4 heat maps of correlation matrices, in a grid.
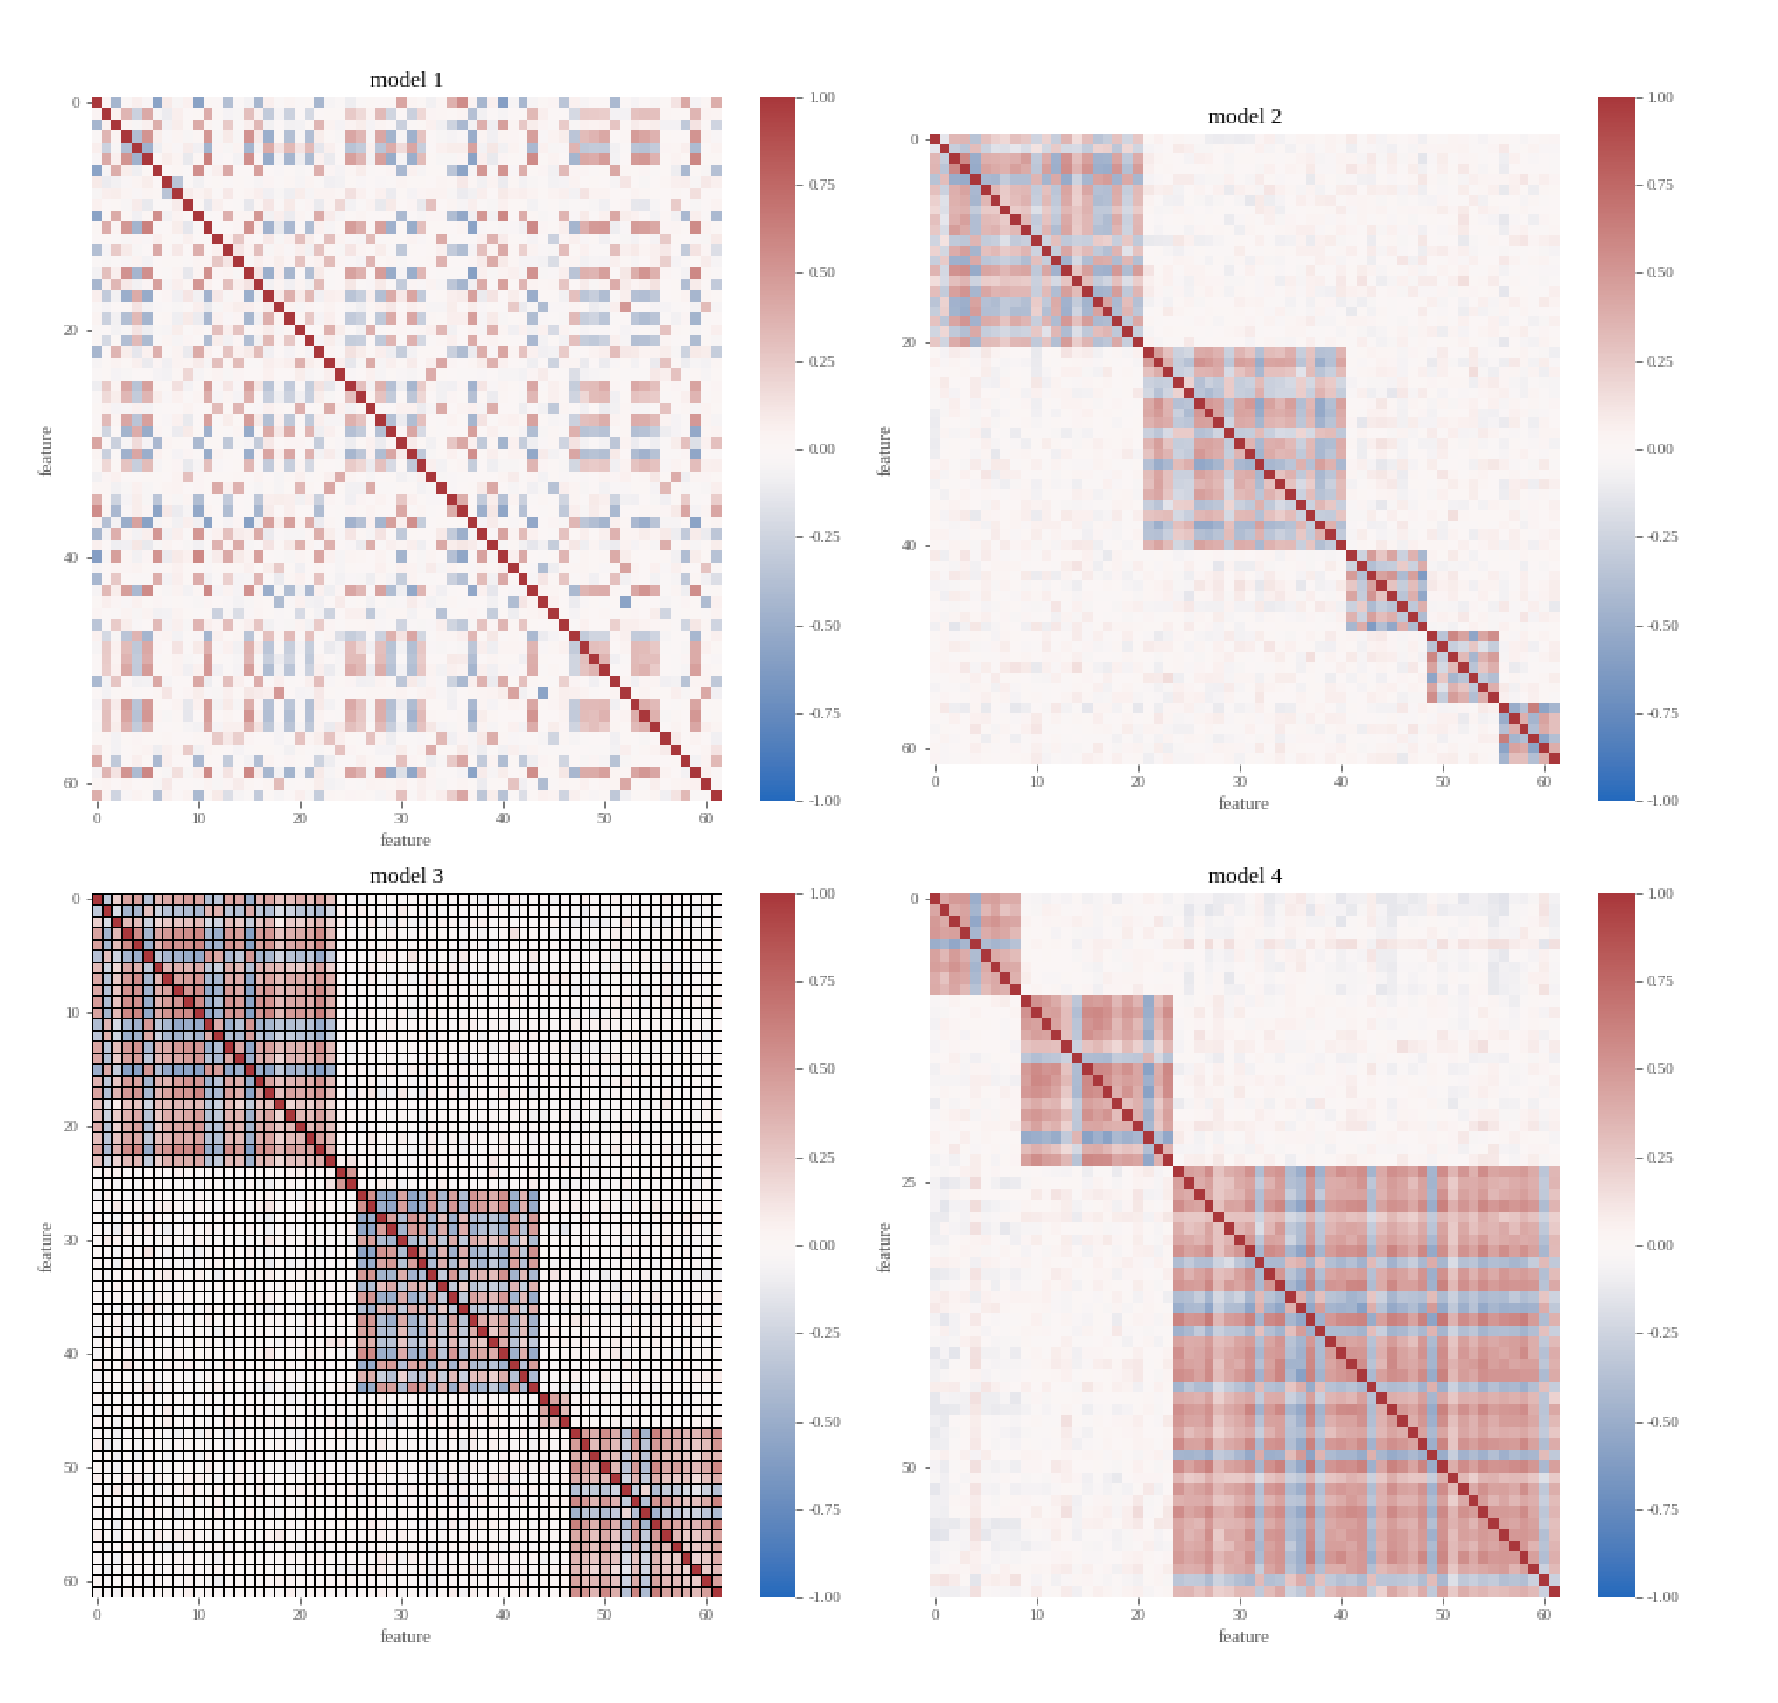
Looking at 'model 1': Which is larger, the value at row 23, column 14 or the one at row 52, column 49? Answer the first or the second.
the first
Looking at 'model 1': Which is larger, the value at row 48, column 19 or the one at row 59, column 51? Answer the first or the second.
the second
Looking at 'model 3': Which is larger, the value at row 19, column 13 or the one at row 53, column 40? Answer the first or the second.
the first
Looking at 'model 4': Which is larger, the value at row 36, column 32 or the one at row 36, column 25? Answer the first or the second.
the first
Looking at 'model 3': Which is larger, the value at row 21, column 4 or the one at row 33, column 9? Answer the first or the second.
the first
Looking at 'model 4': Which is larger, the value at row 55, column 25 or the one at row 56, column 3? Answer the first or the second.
the first
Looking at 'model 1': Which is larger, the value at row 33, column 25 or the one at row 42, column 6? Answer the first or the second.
the second
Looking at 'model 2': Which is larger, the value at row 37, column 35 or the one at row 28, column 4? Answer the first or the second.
the first
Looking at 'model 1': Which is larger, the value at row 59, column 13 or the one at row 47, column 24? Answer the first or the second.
the first
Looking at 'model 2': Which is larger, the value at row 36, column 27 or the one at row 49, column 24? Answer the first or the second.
the second
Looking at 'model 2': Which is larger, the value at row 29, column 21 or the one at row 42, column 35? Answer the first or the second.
the second
